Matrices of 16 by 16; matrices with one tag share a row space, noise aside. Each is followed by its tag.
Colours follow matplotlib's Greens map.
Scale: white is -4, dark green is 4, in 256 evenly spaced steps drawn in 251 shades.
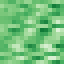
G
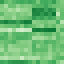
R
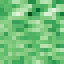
G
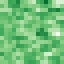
G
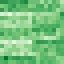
R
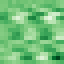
G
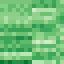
R
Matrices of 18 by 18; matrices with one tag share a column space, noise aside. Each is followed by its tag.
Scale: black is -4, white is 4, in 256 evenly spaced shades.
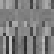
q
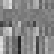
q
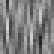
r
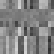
q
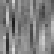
r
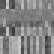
q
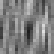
r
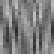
r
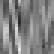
r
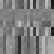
q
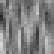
r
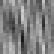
r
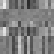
q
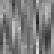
r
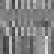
q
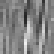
r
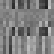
q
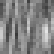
r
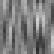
r
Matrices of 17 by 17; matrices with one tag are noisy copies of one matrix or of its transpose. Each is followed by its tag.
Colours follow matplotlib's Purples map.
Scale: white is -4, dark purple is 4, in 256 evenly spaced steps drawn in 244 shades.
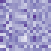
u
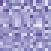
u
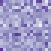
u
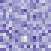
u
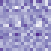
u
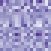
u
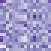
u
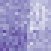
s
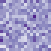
u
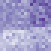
s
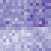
s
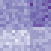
s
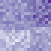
s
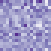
u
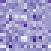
u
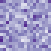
u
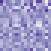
u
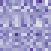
u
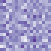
u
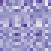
u
